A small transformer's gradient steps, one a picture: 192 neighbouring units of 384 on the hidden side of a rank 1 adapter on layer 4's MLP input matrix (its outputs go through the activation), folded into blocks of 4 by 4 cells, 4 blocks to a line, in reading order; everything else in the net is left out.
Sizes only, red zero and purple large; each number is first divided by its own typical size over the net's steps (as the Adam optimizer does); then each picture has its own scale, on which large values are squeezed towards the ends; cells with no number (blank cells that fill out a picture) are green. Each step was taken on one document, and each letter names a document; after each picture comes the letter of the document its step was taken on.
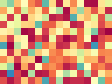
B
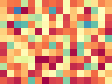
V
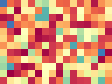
B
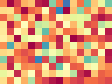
V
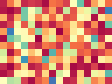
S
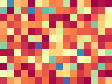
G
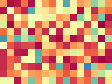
V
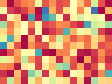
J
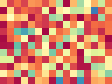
S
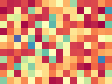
J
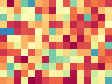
B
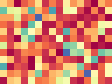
G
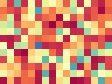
B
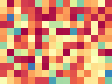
S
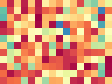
V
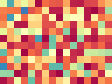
B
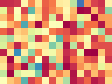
V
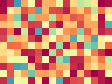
S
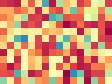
S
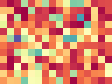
J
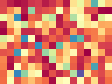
J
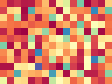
J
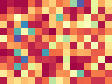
J
